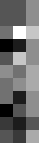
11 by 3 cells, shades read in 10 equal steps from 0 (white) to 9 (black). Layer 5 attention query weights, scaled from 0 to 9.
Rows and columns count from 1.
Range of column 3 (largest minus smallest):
4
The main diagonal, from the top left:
6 6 2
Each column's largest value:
9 8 6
